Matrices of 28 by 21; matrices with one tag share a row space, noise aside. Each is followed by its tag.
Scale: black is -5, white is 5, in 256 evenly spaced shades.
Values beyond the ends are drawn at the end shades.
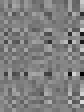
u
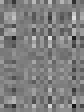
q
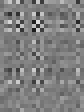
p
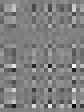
q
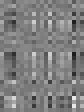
q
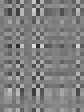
p
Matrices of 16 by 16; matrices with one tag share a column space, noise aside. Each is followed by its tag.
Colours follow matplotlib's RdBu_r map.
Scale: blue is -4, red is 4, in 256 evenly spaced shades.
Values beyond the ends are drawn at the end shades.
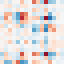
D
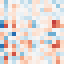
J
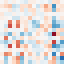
J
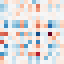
J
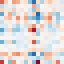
D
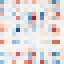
D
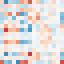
D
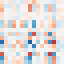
J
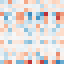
D
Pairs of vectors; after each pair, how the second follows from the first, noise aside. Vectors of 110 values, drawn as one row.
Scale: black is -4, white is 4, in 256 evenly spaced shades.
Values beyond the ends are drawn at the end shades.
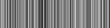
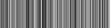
sign-scrambled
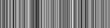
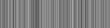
shrunk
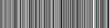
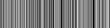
sign-scrambled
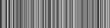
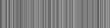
shrunk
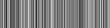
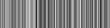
shuffled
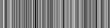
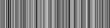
wrapped around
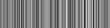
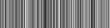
shuffled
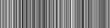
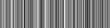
shuffled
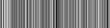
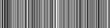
negated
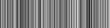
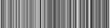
sign-scrambled
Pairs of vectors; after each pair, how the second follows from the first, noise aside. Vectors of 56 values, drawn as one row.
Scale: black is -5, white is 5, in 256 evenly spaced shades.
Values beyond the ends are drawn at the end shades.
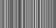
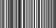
scaled up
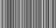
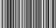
scaled up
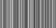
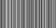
shuffled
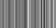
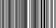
scaled up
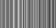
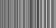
shuffled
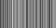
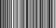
scaled up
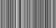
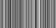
reversed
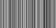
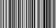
scaled up
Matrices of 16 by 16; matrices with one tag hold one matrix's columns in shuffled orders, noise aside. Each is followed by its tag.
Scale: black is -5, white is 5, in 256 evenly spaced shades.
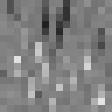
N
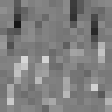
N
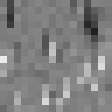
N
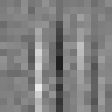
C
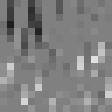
N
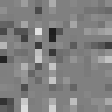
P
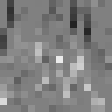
N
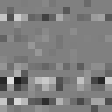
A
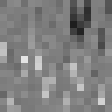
N
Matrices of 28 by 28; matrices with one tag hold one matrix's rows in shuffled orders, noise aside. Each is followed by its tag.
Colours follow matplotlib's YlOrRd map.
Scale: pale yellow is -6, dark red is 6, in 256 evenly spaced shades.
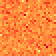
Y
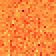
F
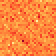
F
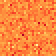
F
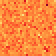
Y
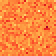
Y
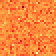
F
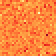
Y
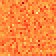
F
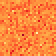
F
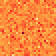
F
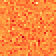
F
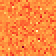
F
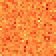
Y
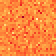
F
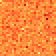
Y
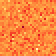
F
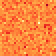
Y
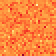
F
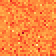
F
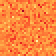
F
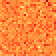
Y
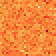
Y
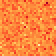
Y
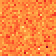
Y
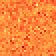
F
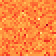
Y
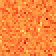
Y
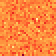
F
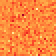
F
